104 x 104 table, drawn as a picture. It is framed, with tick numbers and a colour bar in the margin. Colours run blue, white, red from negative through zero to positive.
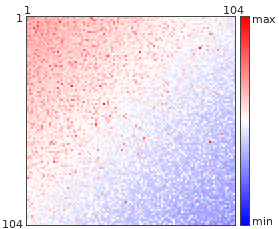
Stripes: none. Grain: fine. Mirror symmetry: none. Slope: up to the top left. Ninth with the highest average: top left. Ninth with the lowest average: bottom right.
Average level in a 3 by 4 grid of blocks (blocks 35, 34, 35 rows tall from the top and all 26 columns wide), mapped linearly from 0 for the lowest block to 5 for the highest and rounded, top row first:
5432 / 4321 / 3210
